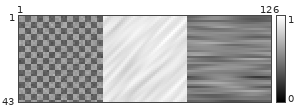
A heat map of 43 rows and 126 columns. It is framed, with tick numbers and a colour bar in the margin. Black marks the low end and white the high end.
It is made of 1 by 3 panels. Panel 1,1: middling, checkered, strong in contrast. Panel 1,2: very high, slanting up to the right, faint in contrast. Panel 1,3: middling, streaked across.
